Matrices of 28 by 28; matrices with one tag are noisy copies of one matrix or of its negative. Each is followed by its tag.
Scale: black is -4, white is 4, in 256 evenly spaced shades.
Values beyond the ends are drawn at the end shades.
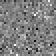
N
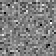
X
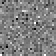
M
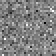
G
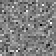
X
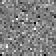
M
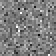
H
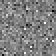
G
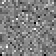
M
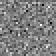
X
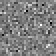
X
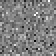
N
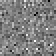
N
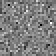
X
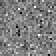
H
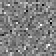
X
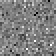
N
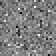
H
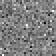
G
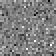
N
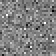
G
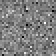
G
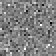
X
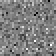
N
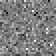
N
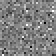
G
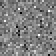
H
